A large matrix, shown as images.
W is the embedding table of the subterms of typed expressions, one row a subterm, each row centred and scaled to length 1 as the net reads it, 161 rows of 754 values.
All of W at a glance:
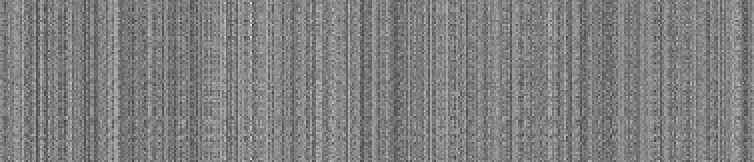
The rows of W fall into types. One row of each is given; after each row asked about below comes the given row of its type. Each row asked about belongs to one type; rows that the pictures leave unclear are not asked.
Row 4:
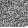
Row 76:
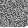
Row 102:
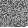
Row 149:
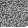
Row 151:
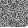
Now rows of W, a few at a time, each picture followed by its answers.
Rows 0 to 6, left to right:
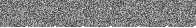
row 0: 102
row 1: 76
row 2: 102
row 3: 76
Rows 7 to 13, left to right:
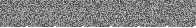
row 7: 102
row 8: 102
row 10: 151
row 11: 4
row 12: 4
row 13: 76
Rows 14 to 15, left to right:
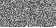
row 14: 76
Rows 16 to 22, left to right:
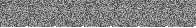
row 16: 149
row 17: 76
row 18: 151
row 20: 149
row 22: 151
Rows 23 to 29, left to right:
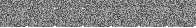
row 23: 102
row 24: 76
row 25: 76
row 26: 102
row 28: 76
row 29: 151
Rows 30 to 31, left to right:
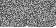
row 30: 76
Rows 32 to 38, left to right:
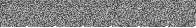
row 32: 149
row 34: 76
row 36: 149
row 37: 102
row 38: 102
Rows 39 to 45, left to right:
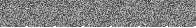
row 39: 149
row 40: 149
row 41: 102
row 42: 76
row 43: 4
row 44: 4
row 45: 149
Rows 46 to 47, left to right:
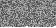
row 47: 4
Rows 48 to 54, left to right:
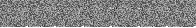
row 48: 102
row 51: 149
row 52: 149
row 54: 151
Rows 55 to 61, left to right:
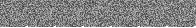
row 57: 102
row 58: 4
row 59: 102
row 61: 76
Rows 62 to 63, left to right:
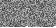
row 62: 102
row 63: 151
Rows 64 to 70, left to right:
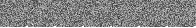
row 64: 76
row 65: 4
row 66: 76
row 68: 149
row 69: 102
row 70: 102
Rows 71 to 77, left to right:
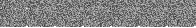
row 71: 76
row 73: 76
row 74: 149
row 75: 76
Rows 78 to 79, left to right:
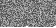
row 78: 76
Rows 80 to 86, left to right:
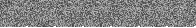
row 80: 4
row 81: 102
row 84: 76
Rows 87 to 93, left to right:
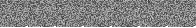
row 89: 149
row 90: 102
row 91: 102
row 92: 4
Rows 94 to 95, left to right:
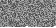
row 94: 151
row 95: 76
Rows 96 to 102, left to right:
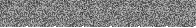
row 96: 4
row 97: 4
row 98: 102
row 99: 149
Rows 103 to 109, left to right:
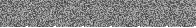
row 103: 102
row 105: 4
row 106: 149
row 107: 102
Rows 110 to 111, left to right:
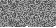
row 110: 151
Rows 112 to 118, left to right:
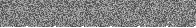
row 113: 76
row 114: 102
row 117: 76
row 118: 102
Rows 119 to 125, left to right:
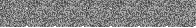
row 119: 76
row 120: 4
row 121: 4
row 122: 149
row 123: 4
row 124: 4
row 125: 102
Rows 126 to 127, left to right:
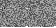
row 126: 149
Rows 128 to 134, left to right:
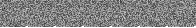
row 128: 102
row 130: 76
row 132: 4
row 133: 151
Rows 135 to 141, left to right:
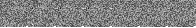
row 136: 4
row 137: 149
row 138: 149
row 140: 102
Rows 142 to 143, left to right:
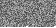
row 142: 76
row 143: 76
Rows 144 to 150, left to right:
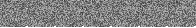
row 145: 76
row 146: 102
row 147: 151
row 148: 76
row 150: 4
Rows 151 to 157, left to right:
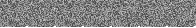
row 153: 151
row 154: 102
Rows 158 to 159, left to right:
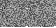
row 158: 149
